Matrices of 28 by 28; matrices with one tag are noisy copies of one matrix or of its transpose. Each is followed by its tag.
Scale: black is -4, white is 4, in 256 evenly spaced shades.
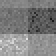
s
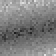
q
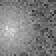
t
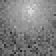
t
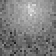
t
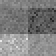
s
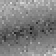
q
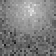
t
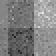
s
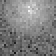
t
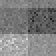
s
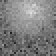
t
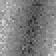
q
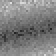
q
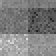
s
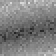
q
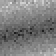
q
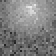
t
